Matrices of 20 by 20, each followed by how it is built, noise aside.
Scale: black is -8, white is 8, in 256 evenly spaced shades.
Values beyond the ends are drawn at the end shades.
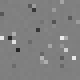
sparse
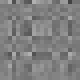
low rank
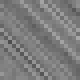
Toeplitz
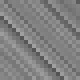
Toeplitz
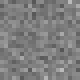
low rank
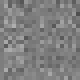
low rank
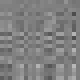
low rank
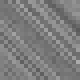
Toeplitz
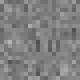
low rank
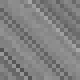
Toeplitz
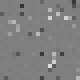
sparse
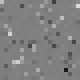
sparse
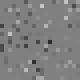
sparse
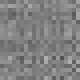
low rank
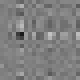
low rank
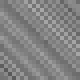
Toeplitz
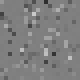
sparse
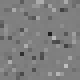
sparse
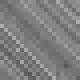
Toeplitz
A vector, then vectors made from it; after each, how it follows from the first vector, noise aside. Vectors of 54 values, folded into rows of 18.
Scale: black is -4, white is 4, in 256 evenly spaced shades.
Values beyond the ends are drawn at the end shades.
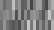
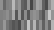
copied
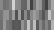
copied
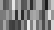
scaled up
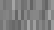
shrunk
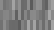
shrunk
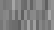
shrunk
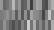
copied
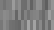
shrunk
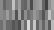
copied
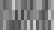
copied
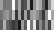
scaled up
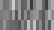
copied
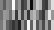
scaled up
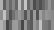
reversed
